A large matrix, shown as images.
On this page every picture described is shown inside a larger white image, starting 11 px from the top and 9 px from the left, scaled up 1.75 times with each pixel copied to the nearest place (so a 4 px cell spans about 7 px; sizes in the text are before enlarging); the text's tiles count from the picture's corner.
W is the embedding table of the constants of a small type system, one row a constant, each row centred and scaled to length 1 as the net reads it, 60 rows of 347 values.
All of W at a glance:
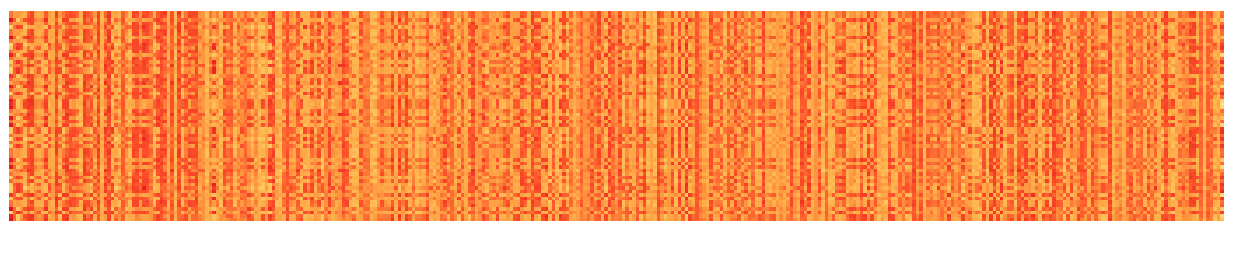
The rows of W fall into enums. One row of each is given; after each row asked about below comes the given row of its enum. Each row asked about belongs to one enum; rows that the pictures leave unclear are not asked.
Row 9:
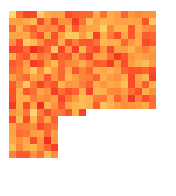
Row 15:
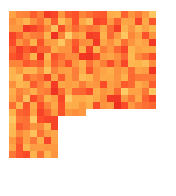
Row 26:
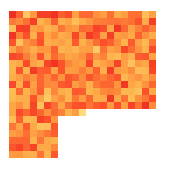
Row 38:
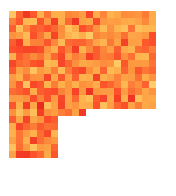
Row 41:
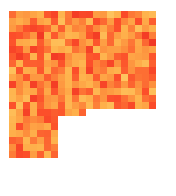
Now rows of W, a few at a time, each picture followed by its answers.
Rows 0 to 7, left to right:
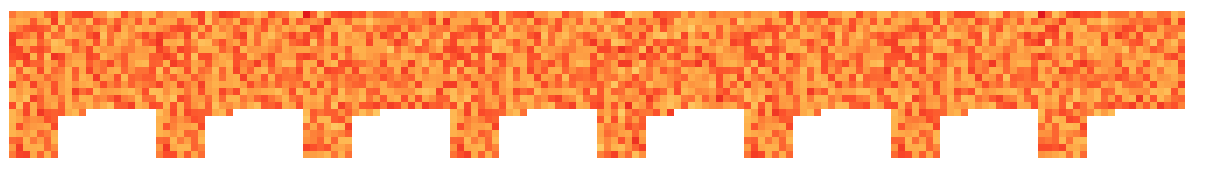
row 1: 41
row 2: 26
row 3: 41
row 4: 9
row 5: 41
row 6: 41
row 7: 26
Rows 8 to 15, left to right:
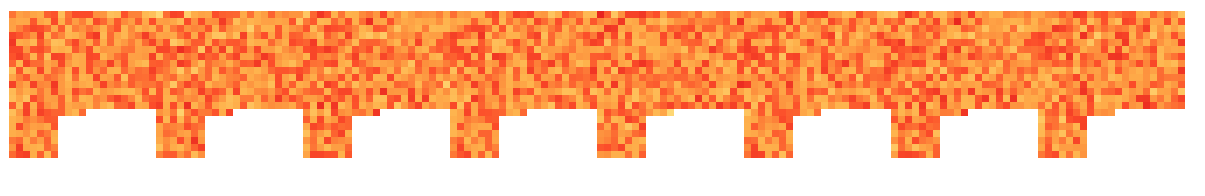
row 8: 41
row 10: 38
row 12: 26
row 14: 38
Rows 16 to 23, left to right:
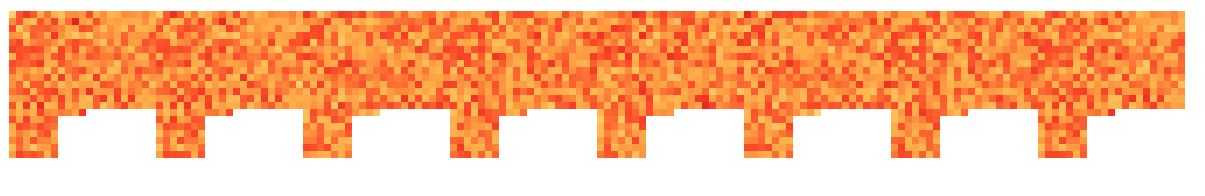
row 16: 38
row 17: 38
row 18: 26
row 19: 41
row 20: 15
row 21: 26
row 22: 41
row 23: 38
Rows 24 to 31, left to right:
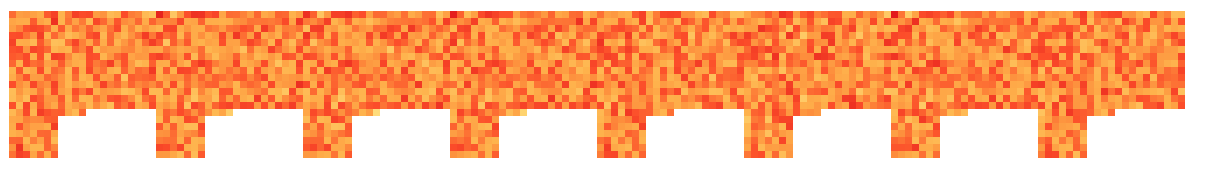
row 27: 26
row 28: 41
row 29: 15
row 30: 26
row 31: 41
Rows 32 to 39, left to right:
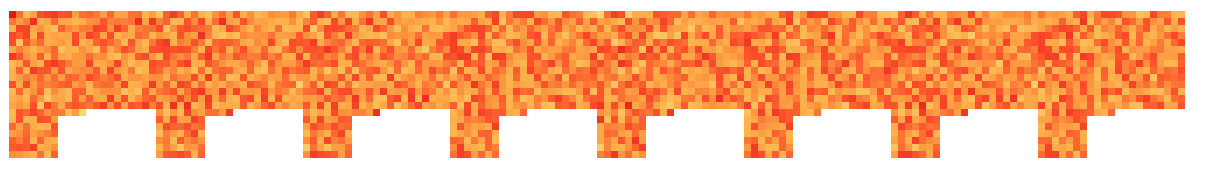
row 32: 26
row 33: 38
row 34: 38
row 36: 9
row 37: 41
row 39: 41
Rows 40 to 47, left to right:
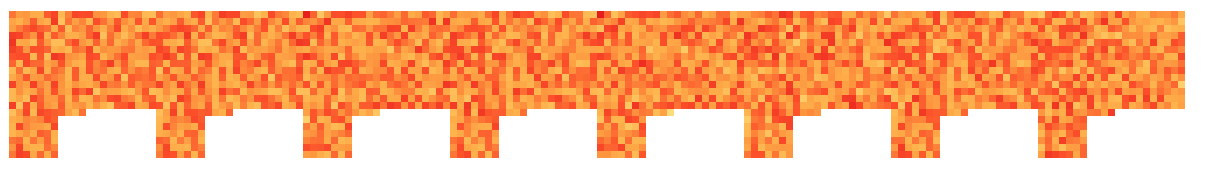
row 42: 26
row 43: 41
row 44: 26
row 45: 15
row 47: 38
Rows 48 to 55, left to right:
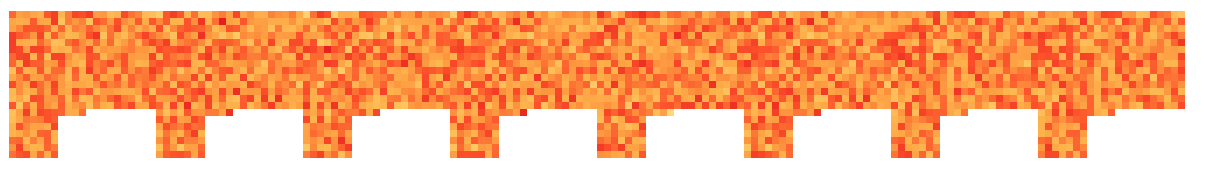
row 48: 41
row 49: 38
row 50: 9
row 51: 38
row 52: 26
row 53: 38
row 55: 41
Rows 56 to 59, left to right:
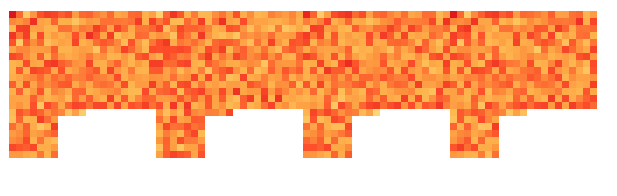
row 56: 26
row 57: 38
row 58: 26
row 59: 26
